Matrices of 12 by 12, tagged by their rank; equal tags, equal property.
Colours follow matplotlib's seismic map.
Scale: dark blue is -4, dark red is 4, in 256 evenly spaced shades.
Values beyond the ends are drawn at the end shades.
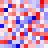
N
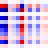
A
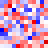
N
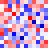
N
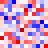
N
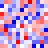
N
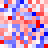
N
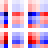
A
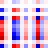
A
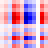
A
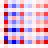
A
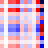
A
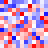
N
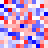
N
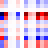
A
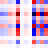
A
